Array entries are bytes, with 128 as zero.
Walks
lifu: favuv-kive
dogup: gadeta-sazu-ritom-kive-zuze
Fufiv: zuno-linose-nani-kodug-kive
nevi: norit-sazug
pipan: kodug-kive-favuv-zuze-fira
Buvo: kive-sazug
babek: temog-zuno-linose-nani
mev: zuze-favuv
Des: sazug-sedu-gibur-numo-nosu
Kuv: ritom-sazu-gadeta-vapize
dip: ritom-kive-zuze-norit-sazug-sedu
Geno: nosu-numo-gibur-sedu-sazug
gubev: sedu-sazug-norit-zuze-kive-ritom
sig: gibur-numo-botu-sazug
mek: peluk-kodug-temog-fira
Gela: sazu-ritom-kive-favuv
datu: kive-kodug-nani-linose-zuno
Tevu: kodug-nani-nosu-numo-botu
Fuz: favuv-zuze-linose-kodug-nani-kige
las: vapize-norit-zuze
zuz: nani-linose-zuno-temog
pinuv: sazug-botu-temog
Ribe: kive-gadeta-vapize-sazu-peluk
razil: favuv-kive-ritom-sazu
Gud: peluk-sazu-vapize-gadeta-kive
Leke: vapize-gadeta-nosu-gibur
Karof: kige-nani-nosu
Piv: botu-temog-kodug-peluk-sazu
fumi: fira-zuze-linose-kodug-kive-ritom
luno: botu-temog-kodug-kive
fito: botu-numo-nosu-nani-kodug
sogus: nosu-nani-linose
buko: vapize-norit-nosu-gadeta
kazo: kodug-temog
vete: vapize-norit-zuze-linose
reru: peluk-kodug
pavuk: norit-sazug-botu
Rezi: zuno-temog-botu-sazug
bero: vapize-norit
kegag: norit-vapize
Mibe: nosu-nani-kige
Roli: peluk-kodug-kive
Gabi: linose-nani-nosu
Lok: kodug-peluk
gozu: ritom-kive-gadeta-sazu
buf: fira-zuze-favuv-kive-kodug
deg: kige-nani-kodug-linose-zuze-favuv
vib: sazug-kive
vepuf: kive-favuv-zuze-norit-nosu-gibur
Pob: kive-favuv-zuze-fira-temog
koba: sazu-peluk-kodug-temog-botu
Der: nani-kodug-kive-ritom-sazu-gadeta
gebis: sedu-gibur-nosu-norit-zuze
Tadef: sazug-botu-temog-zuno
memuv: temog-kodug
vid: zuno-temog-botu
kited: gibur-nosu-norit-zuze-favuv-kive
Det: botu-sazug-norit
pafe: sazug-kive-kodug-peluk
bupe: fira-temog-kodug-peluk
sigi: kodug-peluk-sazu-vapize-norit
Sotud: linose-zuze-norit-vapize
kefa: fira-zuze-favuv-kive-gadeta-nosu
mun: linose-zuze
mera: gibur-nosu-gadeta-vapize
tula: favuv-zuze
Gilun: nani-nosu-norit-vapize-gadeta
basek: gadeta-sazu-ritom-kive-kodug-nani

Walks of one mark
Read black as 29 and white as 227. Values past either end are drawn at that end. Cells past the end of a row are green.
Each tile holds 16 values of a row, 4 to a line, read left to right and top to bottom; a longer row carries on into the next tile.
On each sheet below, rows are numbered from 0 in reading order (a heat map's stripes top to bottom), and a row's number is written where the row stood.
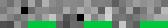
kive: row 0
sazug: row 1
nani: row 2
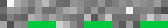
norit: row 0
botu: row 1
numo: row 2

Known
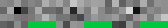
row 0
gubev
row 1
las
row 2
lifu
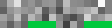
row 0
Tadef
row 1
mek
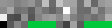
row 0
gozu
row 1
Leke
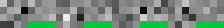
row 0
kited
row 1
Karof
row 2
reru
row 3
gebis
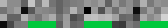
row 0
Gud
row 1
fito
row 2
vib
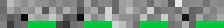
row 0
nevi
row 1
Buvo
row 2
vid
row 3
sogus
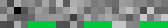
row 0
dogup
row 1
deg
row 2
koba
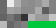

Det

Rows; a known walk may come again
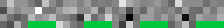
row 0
Pob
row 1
pavuk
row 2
vete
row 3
sogus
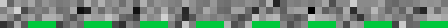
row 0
Gela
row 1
Fufiv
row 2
vib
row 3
mun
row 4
pafe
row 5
reru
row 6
gebis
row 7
basek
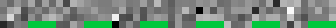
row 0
kefa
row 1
tula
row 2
gozu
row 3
fito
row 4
Lok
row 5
vepuf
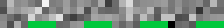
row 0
mek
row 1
Piv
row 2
Tadef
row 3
Der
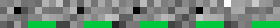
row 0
gubev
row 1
kited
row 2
Gud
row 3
buf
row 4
mera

